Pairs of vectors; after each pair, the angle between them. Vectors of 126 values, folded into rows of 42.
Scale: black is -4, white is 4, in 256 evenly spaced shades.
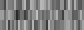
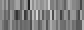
partly aligned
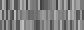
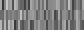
partly opposed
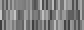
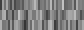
partly opposed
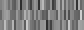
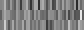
nearly parallel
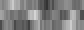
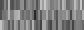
partly opposed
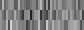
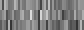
nearly opposite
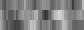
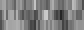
nearly opposite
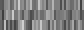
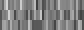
orthogonal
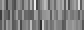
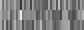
partly opposed
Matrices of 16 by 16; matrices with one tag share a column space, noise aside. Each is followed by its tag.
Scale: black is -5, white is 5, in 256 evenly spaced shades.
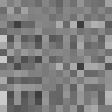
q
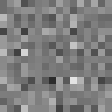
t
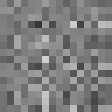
q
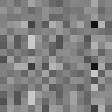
q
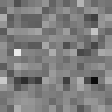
t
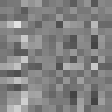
q
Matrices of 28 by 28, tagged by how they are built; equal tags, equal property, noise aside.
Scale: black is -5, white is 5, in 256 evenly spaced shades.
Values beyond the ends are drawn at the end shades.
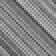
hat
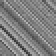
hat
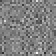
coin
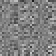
coin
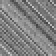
hat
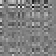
coin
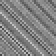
hat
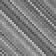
hat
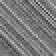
hat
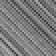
hat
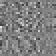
coin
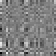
coin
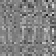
coin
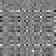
coin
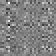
coin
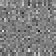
coin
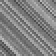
hat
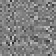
coin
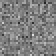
coin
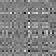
coin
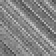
hat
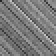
hat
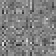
coin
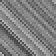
hat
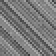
hat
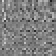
coin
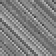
hat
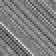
hat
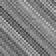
hat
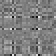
coin
